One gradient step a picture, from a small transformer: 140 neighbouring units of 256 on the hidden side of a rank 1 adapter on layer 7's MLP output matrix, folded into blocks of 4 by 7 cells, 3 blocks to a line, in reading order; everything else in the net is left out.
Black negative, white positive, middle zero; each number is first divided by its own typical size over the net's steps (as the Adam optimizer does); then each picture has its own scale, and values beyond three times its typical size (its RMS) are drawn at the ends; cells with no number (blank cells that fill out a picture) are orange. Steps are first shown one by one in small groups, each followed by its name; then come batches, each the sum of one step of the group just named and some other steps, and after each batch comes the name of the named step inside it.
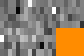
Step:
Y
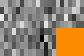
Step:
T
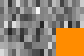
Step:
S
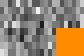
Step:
S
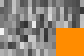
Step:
S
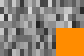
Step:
T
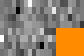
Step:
Y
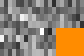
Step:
T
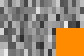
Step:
S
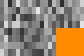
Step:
S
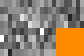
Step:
S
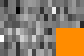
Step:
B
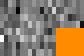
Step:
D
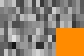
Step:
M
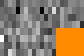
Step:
D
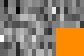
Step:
B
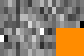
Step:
D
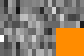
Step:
D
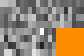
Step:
M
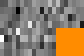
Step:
D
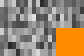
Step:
M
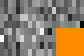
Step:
B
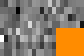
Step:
D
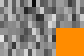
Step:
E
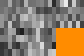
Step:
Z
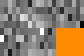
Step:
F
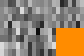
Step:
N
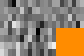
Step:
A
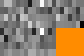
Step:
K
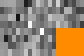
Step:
K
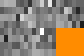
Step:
K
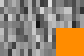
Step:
E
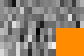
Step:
A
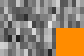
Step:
E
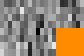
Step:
N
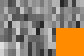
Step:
N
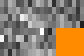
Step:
F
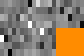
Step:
F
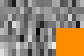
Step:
A
